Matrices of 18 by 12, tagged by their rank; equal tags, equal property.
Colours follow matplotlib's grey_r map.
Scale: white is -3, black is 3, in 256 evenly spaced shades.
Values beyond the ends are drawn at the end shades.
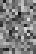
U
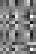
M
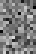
U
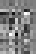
M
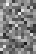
U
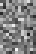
U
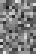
U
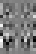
M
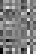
M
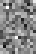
U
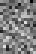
U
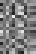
M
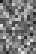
U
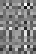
M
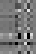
M
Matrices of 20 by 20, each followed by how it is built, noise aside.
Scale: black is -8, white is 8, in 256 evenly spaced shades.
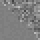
upper triangular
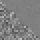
lower triangular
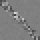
banded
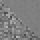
lower triangular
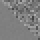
upper triangular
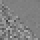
lower triangular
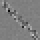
banded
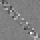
banded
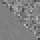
upper triangular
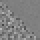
lower triangular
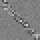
banded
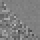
lower triangular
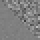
upper triangular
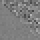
upper triangular
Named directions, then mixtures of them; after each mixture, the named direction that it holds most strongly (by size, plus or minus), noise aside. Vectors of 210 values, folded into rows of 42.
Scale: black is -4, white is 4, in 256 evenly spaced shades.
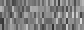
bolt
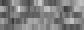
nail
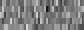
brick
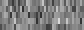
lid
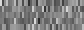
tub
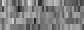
nail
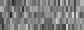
bolt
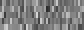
brick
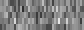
lid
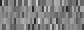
tub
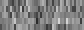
lid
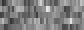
nail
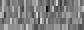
brick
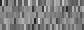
tub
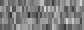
lid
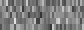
lid
